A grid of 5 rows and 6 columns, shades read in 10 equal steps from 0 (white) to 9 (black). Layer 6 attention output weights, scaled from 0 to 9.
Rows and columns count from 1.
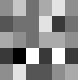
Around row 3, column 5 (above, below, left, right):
7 0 3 4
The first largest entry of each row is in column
3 5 3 2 3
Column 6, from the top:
4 5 4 7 3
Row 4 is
7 9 0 7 0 7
